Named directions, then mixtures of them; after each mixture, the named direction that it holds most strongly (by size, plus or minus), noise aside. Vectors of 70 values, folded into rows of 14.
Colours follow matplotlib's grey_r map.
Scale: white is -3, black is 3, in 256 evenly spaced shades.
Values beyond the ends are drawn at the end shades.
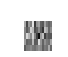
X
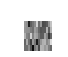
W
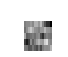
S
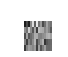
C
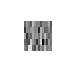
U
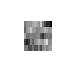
S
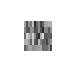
X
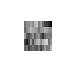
S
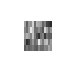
X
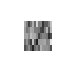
W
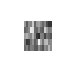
X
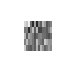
C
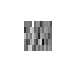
U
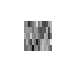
W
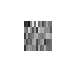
C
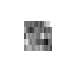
S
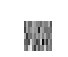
U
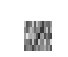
X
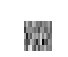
U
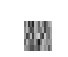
X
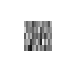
U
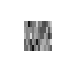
W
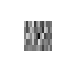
X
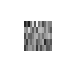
C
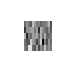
U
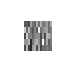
U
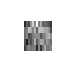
C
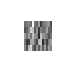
U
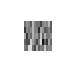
U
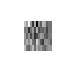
C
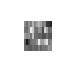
S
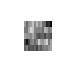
S
